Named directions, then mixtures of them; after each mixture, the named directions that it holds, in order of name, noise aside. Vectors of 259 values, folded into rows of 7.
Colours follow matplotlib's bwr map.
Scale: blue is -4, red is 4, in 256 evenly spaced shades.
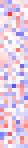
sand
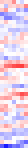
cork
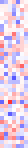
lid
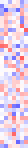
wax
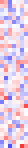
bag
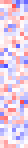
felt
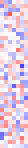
sand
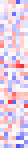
cork, felt, lid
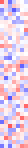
bag, wax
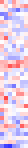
bag, cork, sand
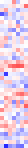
cork, lid, sand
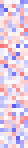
felt, wax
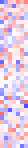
bag, felt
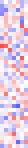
wax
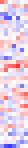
bag, cork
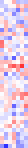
cork, lid, wax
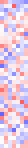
bag, felt, wax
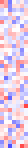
bag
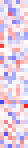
bag, lid, sand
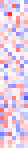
felt, sand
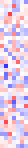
felt, lid, sand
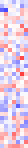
cork, sand, wax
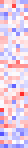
cork, felt, sand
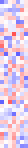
lid, wax
